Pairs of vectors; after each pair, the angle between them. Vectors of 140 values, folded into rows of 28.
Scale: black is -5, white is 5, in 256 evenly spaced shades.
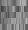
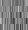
partly opposed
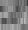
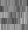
nearly parallel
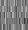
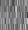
partly opposed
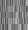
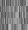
nearly parallel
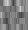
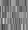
partly opposed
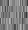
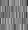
nearly parallel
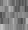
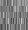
partly opposed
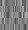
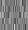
nearly parallel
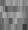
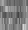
nearly opposite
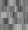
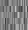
partly aligned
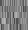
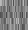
partly opposed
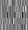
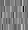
partly opposed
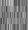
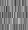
partly aligned
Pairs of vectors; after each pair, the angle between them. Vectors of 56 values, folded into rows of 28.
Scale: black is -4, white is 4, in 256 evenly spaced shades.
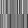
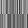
nearly parallel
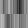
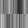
nearly parallel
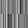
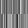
nearly opposite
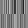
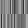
partly aligned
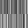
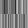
partly aligned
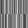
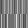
nearly parallel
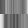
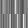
orthogonal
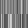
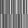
orthogonal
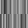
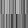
orthogonal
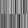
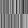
orthogonal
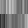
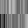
nearly parallel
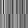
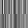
nearly opposite
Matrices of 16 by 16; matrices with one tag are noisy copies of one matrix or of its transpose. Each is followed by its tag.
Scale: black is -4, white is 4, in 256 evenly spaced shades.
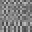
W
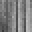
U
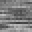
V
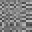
W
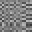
W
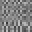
W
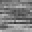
V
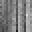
U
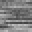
V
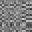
W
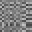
W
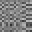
W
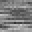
V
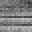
U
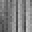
U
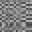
W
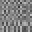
W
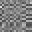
W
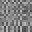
W
